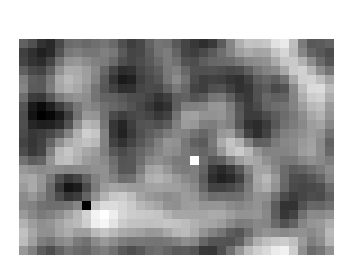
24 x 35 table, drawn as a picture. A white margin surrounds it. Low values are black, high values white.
The histogram is bell-shaped. Two lone cells stand out: one far higher and one far lower than their neighbours. The field is mottled with small blotches.
